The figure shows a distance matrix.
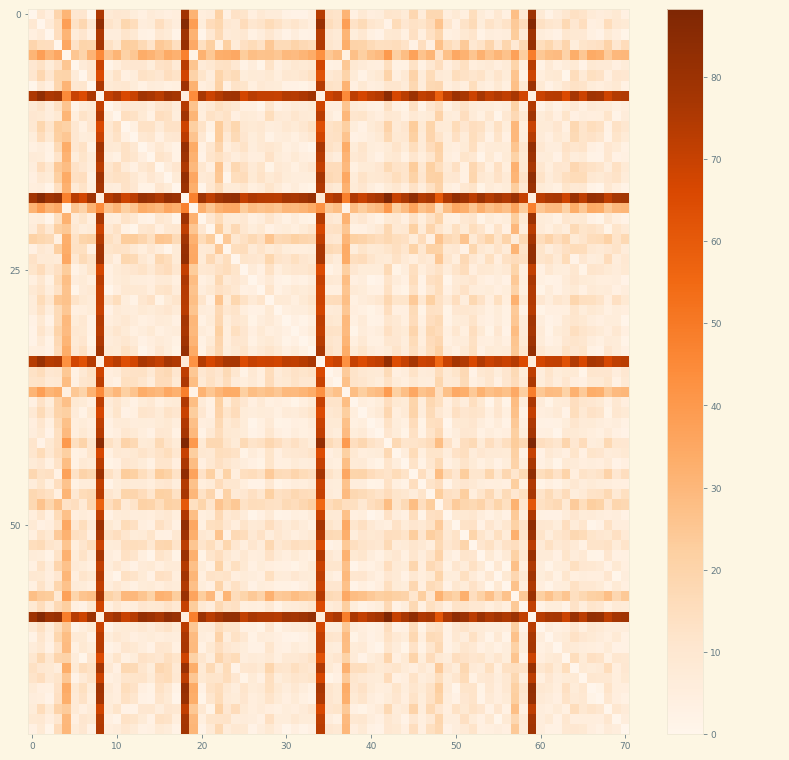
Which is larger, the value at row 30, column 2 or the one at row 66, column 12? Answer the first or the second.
the second
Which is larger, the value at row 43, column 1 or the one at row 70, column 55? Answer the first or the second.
the first
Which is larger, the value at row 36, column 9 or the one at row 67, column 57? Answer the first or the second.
the second
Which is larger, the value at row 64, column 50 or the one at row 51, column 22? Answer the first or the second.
the second
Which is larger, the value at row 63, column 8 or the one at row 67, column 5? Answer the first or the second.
the first
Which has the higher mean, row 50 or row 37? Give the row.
37
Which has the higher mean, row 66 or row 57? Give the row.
57
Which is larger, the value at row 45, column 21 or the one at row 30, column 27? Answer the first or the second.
the first
